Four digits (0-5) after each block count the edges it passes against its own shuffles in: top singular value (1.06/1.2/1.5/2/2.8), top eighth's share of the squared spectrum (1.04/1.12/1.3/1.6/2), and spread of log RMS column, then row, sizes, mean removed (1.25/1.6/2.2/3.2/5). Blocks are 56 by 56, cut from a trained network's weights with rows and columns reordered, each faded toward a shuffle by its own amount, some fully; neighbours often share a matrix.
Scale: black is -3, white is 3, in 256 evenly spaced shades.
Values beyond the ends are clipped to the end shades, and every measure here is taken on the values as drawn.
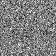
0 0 0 0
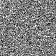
2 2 0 0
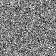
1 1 0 0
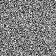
0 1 0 0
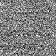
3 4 0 1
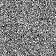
1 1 0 0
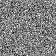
0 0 0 0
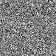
1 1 0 0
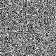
0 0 0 0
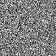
0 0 0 0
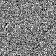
2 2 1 0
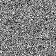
0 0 0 1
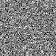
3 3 0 1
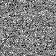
2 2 0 0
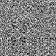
3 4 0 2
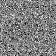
2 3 0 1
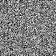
1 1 0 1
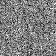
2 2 0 0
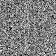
1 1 0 0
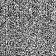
2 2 0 0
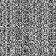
4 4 1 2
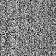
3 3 0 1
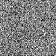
2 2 0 1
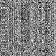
3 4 1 1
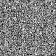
2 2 0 0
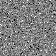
1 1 0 0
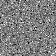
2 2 0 1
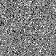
2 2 0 1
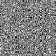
3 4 2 1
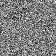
0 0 0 0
